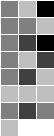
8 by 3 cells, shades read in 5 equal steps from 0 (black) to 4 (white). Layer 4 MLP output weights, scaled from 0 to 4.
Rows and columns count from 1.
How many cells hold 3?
8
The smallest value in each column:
2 1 0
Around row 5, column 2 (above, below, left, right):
3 3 2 3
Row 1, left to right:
2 3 0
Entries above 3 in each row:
0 0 0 0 0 0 0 2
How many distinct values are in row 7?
2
